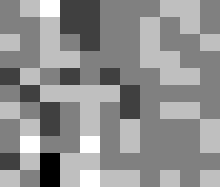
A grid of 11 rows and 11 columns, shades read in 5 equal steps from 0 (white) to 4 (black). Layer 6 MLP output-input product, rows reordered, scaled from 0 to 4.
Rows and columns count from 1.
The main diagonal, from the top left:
2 2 1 1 2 1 3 2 2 2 1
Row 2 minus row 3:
1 0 0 1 0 0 0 0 0 -1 1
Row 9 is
2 0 2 2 0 2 1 2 2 2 1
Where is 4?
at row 10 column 3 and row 11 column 3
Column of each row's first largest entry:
4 4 5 1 1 2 3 3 1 3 3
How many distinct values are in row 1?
4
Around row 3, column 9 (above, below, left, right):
2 1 1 2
